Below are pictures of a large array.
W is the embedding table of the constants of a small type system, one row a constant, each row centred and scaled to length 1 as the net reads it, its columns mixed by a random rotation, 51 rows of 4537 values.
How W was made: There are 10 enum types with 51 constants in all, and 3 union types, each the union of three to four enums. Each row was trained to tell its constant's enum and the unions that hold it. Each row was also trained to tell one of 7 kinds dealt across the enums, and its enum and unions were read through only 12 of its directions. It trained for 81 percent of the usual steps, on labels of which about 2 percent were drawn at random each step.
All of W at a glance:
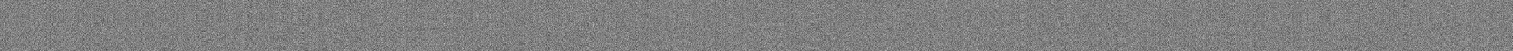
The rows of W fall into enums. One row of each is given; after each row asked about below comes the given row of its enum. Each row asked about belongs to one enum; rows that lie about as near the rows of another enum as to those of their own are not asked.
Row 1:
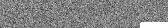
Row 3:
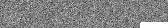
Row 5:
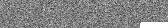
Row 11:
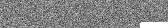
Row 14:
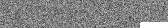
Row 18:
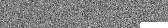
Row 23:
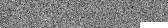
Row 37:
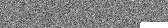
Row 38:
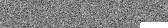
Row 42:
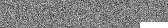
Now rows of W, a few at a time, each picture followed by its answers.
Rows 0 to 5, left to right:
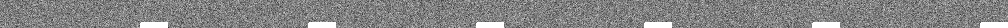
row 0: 14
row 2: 18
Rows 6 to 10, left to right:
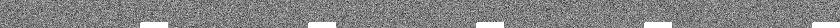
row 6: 14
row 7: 38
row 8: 23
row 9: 42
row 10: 18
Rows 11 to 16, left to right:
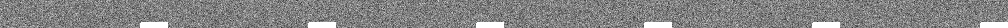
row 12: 37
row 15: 23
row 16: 14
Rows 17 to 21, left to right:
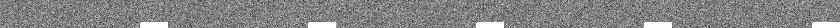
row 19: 38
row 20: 18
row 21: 1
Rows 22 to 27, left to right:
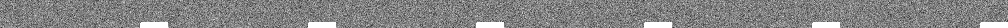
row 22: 14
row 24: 5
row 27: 5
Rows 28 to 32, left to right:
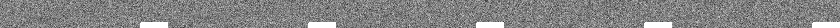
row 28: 3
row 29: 3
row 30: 37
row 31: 18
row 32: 38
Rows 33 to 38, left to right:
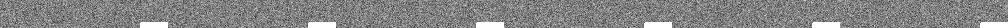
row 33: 11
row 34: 14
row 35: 1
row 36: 23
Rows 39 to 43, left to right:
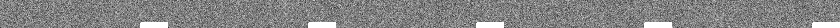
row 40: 1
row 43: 23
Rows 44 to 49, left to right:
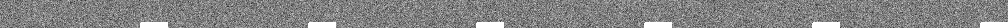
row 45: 23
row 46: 5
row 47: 1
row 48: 38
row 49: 1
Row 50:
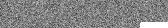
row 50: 18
